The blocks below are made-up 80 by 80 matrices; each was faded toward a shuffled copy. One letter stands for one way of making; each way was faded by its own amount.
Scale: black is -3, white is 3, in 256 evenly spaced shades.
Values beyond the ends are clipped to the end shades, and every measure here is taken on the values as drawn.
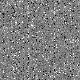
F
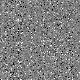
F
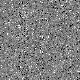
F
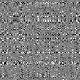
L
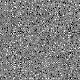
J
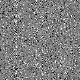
F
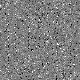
F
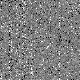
F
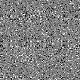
J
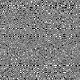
L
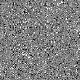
J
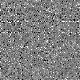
J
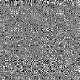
L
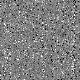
F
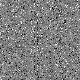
F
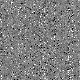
F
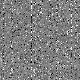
F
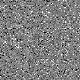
J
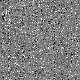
F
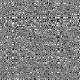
L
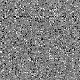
J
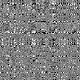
L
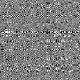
L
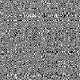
L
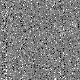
F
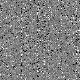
F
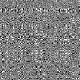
L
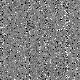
F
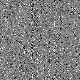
F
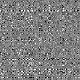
L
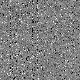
F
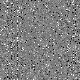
F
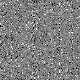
F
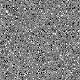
J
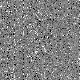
F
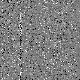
F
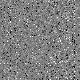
F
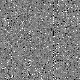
F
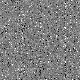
F
